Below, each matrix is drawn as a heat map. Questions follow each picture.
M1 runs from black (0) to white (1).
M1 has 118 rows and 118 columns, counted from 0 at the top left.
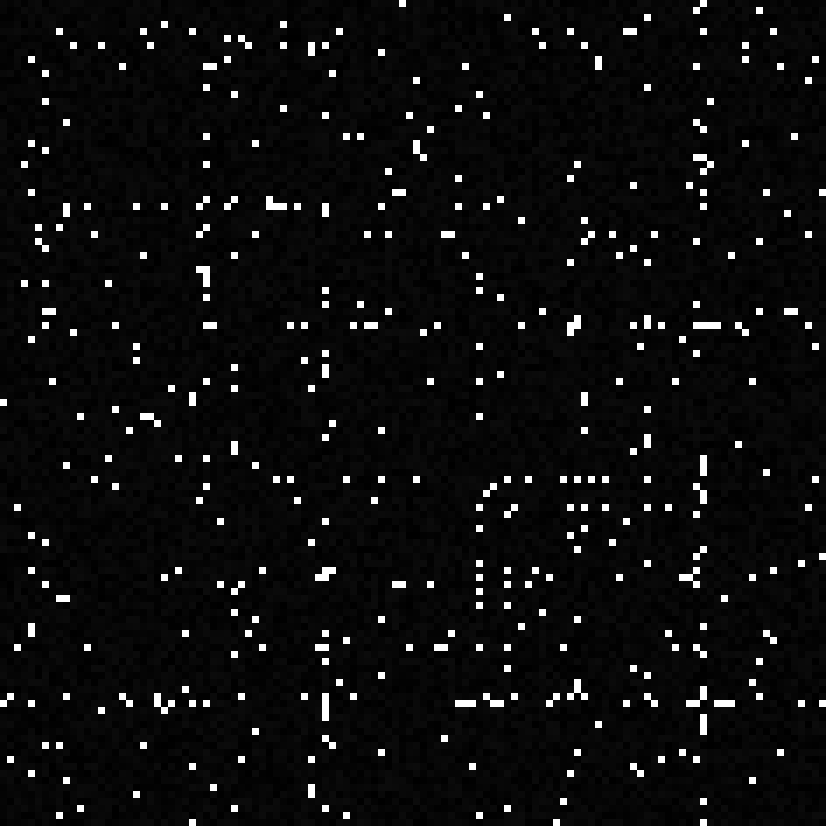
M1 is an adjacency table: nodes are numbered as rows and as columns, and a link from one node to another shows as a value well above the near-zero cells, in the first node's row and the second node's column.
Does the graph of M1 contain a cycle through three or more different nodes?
yes
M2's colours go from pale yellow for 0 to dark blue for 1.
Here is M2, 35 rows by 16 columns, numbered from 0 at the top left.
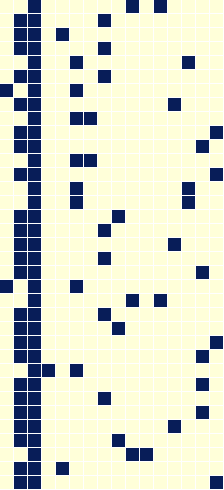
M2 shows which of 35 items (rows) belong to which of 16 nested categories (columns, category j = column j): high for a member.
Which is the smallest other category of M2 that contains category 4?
1
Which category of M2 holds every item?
2
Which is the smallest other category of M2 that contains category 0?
5
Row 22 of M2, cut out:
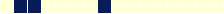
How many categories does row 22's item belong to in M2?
3
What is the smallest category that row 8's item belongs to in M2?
6
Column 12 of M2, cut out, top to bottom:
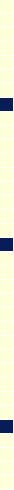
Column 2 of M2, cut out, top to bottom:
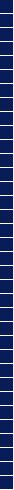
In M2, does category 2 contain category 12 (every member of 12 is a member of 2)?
yes
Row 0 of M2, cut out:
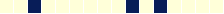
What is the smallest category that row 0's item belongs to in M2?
11
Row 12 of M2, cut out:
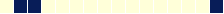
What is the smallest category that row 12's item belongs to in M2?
15
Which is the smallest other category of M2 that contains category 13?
5
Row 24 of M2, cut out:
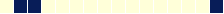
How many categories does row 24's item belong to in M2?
3
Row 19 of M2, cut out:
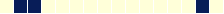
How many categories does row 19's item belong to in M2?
3
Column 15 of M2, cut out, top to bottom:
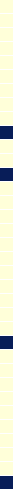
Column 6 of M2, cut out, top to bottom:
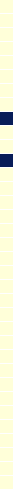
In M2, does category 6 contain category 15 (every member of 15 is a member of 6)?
no
